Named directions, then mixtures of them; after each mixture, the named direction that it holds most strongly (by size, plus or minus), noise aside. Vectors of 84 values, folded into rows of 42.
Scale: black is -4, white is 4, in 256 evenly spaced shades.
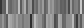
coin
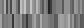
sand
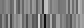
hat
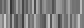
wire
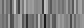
hat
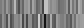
hat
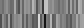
hat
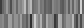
coin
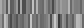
coin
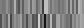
hat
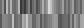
sand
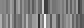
hat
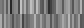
sand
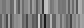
hat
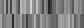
sand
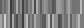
wire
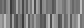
wire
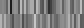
sand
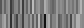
wire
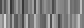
wire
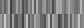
wire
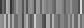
wire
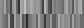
sand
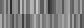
sand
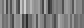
sand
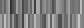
wire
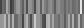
wire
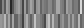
wire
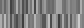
wire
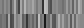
hat
